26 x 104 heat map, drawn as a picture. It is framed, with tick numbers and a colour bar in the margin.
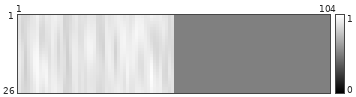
It is made of 1 by 2 panels. Panel 1,1: very high, streaked downward, faint in contrast. Panel 1,2: middling, flat.
